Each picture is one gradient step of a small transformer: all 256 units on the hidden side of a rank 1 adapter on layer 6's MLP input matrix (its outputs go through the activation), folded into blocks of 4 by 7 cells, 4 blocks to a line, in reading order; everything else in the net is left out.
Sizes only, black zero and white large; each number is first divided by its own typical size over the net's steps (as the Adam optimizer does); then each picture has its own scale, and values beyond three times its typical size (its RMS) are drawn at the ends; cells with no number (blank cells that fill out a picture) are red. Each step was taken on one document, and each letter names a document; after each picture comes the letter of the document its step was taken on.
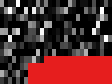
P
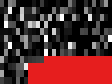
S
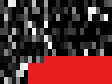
S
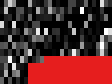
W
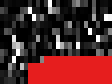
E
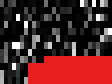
W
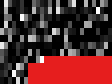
W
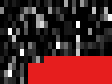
E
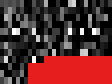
P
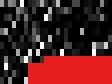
W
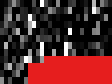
P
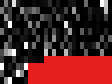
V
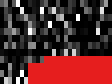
P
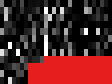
S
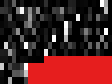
V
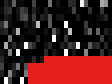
V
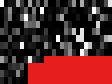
P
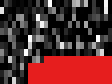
E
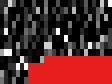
S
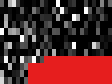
S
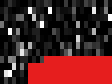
E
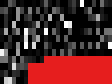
S
